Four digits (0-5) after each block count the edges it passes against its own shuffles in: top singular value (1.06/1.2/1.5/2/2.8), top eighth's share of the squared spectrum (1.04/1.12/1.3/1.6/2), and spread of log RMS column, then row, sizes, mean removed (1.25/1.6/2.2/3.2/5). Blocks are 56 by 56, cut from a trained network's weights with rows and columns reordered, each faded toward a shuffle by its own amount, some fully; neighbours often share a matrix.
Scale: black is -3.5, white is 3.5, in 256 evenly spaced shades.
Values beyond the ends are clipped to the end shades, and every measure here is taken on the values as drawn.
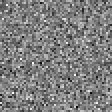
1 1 0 0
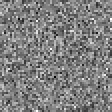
2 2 0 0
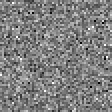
1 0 0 0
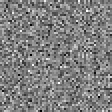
3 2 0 0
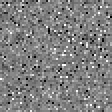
0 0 0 0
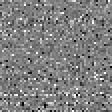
3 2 0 2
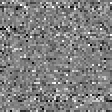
3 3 0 3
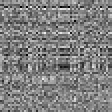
4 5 1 3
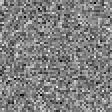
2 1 0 0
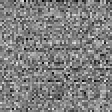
3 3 0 2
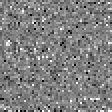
3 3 0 2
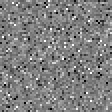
0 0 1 0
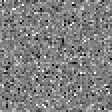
2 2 0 1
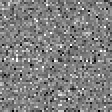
2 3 0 2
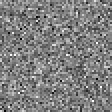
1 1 0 0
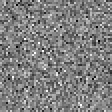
0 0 0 0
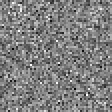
0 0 0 0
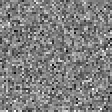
2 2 0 0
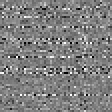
4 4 0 3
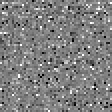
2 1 0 0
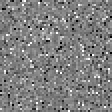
1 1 0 0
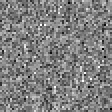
0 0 0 0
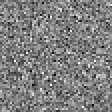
3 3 0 1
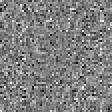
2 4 2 1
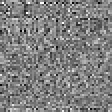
3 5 1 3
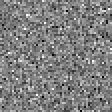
0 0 0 0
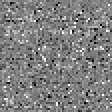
2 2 0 1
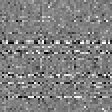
4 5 0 4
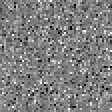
2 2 0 1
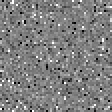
1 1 0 0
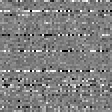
4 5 0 4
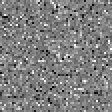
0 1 0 0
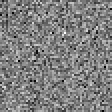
0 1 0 0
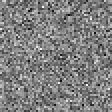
0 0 0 0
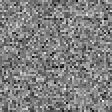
2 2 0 0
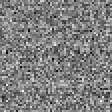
2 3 0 0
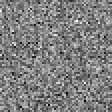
2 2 0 0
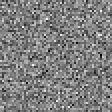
3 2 0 0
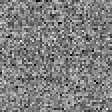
1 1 0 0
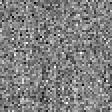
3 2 0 0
